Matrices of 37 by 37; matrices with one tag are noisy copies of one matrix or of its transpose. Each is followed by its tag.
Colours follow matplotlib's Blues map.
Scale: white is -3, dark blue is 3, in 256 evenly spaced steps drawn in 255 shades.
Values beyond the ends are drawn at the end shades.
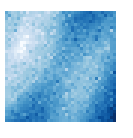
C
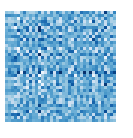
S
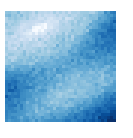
C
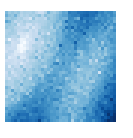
C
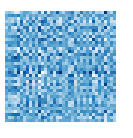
S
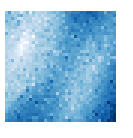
C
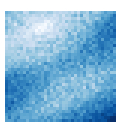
C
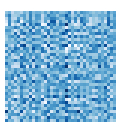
S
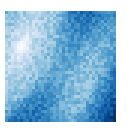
C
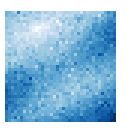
C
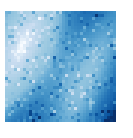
C
